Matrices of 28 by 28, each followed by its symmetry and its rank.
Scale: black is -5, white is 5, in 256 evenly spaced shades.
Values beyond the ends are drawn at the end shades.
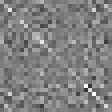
symmetric, rank five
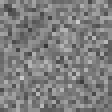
symmetric, full rank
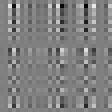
neither, rank one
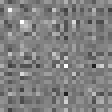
symmetric, rank three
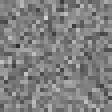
antisymmetric, full rank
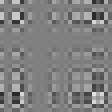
symmetric, rank one
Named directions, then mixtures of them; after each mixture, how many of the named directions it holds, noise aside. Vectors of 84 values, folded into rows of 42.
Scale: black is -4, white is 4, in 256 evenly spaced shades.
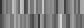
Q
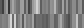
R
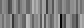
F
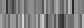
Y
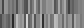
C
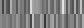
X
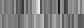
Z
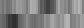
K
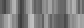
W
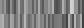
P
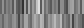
one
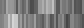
two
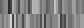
two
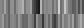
one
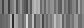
three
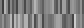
three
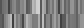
three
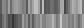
three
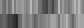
one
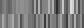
two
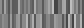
two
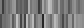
two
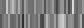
one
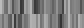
three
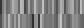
one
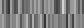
three
